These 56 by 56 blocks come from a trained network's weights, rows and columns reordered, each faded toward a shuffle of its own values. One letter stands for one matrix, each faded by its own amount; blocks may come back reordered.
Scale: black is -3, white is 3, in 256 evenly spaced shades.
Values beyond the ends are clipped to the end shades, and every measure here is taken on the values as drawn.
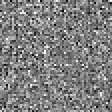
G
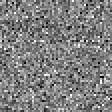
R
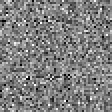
R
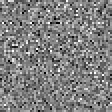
R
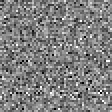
R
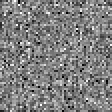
G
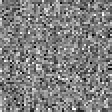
G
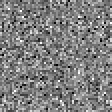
G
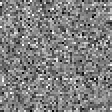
R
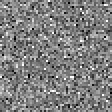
R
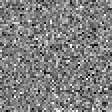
R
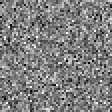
R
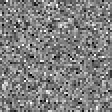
R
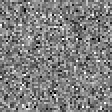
R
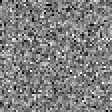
R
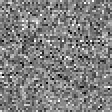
R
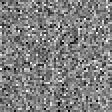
G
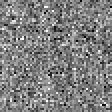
G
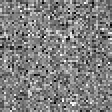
G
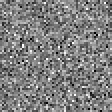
R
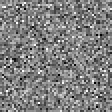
R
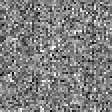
G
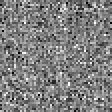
G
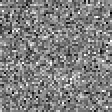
R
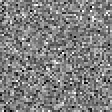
R
